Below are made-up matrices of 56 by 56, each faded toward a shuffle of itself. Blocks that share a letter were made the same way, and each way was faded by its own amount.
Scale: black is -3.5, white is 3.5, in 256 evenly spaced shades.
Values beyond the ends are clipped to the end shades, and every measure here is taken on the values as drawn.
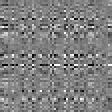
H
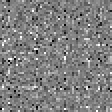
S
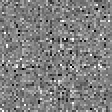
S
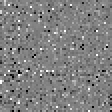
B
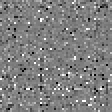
B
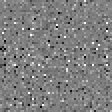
B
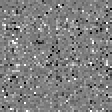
B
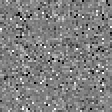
B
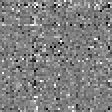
S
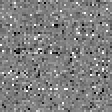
B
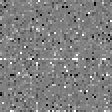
B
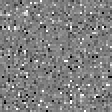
B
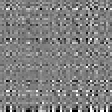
H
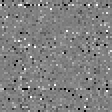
B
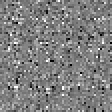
S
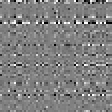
H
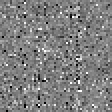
S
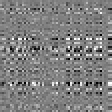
H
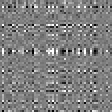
H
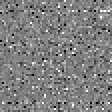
B
